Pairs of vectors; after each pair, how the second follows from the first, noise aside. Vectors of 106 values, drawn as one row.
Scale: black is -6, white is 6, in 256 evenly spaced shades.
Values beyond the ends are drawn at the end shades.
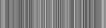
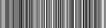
scaled up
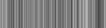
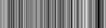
scaled up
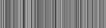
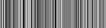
scaled up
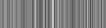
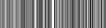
scaled up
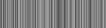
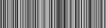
scaled up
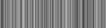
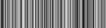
scaled up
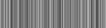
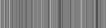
partly zeroed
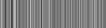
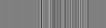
partly zeroed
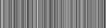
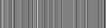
partly zeroed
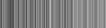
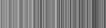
reversed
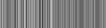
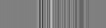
partly zeroed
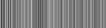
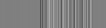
partly zeroed
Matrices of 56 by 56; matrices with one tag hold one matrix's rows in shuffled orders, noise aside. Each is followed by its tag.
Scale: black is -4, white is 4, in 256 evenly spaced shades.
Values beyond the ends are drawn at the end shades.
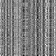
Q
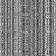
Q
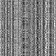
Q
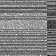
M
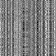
Q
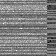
M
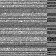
M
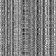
Q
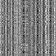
Q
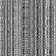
Q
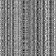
Q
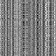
Q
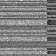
M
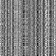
Q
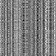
Q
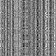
Q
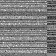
M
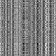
Q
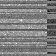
M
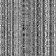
Q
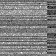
M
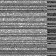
M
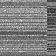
M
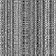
Q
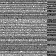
M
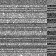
M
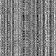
Q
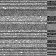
M
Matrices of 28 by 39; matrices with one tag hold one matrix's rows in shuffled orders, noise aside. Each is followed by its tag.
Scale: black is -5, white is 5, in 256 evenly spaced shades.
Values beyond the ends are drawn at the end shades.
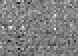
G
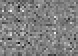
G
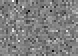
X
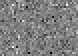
X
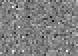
X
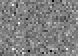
X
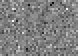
X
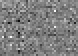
G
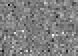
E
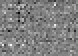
G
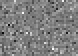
E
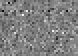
E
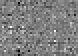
G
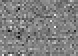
G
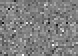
E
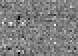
G
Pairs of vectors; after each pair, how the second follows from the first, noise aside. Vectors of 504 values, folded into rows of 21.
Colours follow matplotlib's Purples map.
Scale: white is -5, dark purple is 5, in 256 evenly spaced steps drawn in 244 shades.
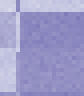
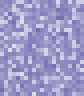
shuffled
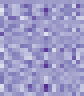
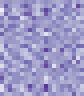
copied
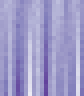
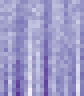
copied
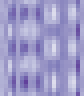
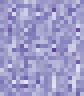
sign-scrambled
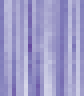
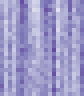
reversed
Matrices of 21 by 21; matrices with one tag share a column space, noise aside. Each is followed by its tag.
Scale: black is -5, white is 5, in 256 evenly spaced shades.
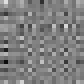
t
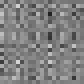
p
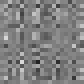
p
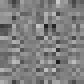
t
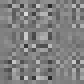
p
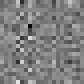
t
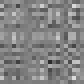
p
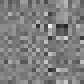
t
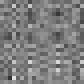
p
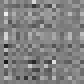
p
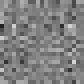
t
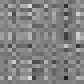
p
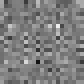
t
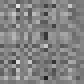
p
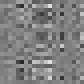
p
